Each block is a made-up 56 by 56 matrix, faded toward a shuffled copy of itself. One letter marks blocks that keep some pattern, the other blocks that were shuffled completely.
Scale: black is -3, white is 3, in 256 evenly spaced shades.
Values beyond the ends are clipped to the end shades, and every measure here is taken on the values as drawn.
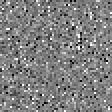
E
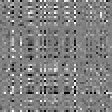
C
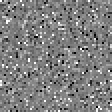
E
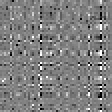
C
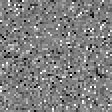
E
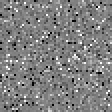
E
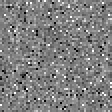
E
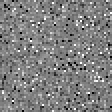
E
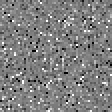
E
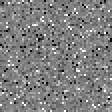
E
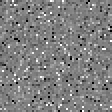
E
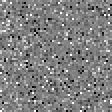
E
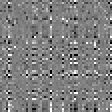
C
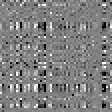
C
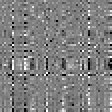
C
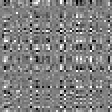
C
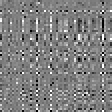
C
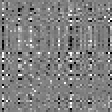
C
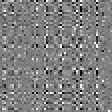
C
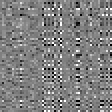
C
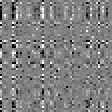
C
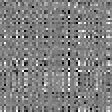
C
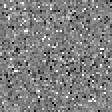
E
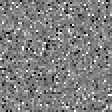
E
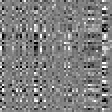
C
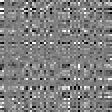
C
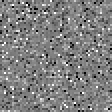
E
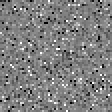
E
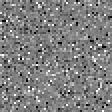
E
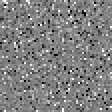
E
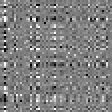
C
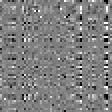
C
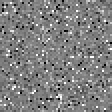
E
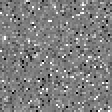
E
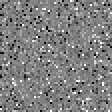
E
